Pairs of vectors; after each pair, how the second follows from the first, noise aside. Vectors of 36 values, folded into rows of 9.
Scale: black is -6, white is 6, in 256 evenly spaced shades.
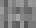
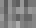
wrapped around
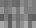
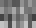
scaled up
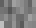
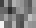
scaled up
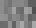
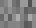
wrapped around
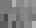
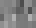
wrapped around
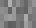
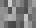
scaled up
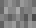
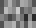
scaled up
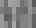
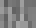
wrapped around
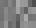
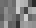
scaled up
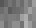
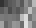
scaled up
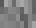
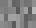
wrapped around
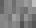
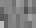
wrapped around
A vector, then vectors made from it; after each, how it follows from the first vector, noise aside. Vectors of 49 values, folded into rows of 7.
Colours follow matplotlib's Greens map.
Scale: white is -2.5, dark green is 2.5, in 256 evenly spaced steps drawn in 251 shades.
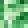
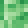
shrunk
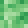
shrunk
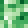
copied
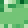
partly zeroed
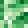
copied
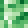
copied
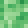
shrunk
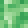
shrunk
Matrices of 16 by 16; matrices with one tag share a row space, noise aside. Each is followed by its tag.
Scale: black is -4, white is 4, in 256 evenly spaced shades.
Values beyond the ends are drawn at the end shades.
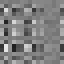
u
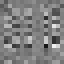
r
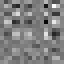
r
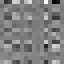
r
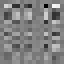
r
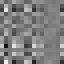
u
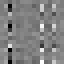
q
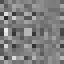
u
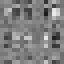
r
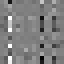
q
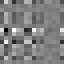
u
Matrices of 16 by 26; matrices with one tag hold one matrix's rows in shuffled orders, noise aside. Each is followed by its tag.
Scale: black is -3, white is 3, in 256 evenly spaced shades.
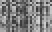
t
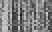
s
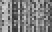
s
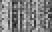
s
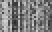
s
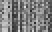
s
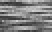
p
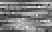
p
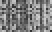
t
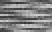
p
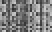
t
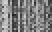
s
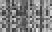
t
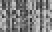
t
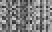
t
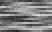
p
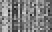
s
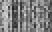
s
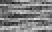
p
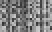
t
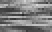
p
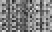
t
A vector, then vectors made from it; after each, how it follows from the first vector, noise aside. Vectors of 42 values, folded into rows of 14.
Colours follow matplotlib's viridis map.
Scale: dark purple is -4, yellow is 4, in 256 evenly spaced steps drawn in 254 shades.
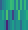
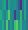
reversed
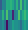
copied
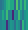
copied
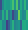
copied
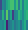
copied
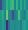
copied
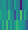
reversed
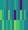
reversed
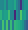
reversed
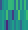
copied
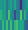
reversed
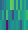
copied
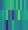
copied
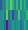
copied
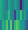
reversed
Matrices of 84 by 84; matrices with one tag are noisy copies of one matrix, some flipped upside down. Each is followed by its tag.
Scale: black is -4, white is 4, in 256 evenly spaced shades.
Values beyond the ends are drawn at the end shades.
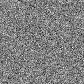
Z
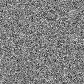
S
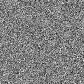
Z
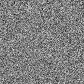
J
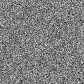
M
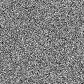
M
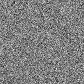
J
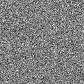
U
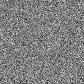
J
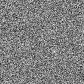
U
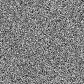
M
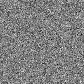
Z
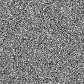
J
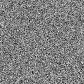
M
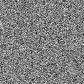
S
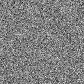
J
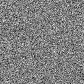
U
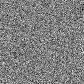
U
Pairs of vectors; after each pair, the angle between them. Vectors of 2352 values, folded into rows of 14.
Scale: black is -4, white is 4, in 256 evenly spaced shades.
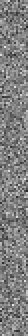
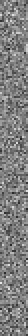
partly opposed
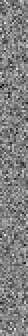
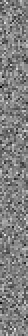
nearly parallel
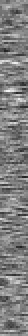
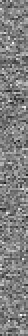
partly opposed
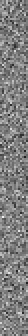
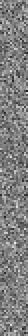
orthogonal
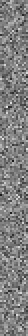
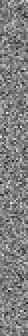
partly aligned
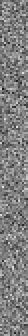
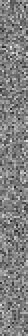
orthogonal
